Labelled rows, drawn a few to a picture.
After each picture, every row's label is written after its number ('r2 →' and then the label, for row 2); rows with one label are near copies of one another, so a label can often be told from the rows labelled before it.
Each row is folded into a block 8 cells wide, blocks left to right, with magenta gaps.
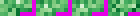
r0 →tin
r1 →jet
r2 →jet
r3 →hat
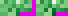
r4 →tin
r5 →tin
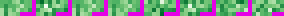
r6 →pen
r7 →jet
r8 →pen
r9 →pen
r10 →tin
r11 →jet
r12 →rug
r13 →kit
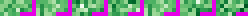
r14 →kit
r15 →pen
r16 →jet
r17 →rug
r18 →pen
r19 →tin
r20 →hat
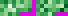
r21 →jet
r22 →hat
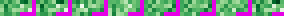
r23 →rug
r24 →rug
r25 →jet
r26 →pen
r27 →hat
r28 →hat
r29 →kit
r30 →rug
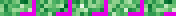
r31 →rug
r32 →hat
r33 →jet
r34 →kit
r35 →rug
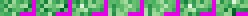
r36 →hat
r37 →hat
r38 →jet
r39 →pen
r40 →pen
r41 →jet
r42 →tin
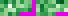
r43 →jet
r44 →rug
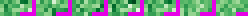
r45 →rug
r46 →tin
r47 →hat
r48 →rug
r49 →rug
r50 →pen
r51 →kit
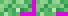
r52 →kit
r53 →kit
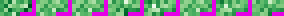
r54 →hat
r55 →kit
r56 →kit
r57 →tin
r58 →jet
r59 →kit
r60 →jet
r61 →tin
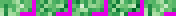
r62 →pen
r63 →hat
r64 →jet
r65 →hat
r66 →pen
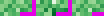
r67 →kit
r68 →tin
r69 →kit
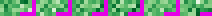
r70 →rug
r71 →kit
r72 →hat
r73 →hat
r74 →kit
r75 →tin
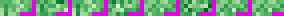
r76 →pen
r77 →rug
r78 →pen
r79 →jet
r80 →kit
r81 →hat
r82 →kit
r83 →kit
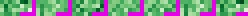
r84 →rug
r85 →pen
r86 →hat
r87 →kit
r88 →kit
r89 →pen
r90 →rug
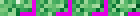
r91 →tin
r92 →hat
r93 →hat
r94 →hat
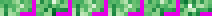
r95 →pen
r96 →tin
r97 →pen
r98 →pen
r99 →tin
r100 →jet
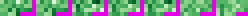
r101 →tin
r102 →tin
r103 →rug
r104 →rug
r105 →rug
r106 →kit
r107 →pen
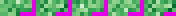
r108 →tin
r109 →hat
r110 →jet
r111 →kit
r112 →hat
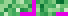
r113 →kit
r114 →rug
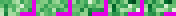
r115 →pen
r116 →kit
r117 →tin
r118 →rug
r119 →rug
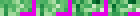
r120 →pen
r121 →pen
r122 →rug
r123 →rug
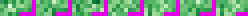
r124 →jet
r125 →tin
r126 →rug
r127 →kit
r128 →pen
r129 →tin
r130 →pen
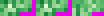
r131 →jet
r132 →jet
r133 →pen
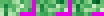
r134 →pen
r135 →rug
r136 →rug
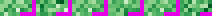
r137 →kit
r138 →rug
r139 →kit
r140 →tin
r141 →kit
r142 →hat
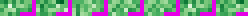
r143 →jet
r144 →rug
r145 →pen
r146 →kit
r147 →kit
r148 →jet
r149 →rug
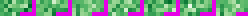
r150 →hat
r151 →tin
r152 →pen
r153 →kit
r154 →rug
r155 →jet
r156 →pen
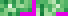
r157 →jet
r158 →pen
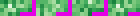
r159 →jet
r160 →pen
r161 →tin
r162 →jet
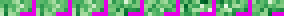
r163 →pen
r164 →pen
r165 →pen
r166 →tin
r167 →kit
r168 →rug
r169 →jet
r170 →tin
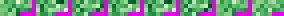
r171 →tin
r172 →rug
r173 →hat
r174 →rug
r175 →rug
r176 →hat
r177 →tin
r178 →kit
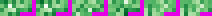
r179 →jet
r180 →jet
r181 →kit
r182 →tin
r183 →pen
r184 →pen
